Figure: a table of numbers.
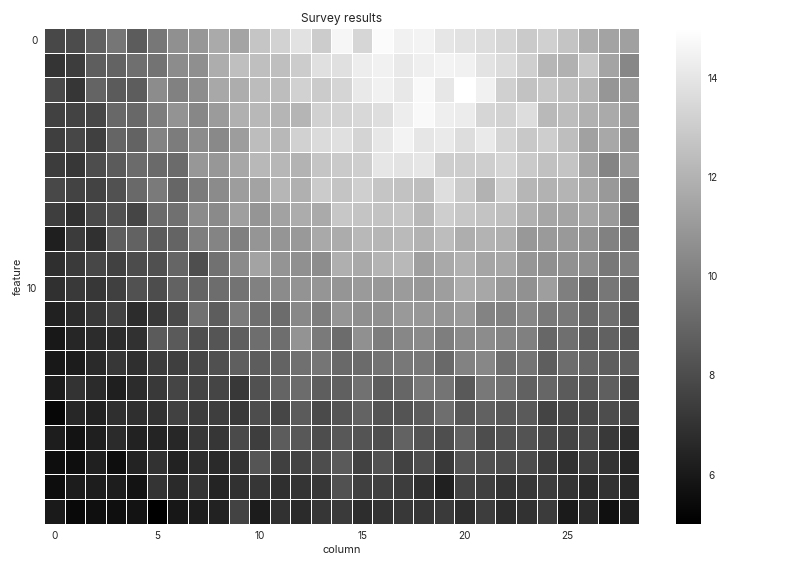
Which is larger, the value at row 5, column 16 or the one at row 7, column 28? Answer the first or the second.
the first
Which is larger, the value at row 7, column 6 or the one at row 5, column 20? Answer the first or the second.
the second
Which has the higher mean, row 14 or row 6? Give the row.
6
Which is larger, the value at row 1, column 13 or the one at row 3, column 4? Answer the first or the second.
the first
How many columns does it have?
29
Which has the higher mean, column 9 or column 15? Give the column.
15
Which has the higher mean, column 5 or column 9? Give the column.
9
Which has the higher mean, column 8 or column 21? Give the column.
21
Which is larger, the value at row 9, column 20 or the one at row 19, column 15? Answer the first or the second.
the first
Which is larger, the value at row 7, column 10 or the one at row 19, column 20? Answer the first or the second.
the first
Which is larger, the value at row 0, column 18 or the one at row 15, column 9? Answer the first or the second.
the first
